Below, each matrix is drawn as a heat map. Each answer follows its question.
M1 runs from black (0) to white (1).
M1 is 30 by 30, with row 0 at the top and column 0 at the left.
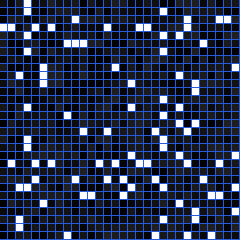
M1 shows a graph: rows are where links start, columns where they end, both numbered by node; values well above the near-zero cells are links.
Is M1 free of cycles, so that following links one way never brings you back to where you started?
no
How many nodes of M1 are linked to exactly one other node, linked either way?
4
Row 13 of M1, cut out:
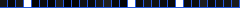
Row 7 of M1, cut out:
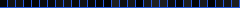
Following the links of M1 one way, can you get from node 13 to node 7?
no
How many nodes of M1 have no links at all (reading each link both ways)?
2
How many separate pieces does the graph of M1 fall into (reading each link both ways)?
3
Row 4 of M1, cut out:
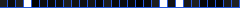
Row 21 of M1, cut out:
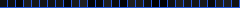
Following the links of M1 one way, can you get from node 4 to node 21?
no
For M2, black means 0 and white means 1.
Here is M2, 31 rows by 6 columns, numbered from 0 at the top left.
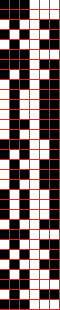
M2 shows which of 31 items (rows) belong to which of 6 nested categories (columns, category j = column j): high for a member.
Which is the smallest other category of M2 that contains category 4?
3
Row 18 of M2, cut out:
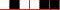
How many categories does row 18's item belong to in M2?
3
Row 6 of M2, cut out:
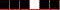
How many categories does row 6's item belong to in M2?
1
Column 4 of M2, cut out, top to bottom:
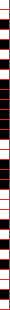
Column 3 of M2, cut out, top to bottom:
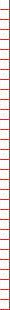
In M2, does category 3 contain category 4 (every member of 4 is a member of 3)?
yes
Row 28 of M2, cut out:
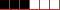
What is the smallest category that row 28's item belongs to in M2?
5
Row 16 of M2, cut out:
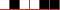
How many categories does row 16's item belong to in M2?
3
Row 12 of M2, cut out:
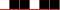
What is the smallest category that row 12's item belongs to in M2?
0
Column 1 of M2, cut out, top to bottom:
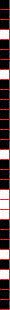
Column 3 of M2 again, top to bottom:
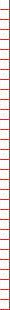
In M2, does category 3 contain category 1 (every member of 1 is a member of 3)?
yes
